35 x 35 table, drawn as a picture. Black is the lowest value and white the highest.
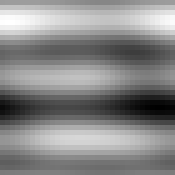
Lone odd cells: none. Stripes: horizontal, repeating 3 times. Ninth with the lowest average: middle right. Average level on the scale: 50%. Ninth with the highest average: top left.
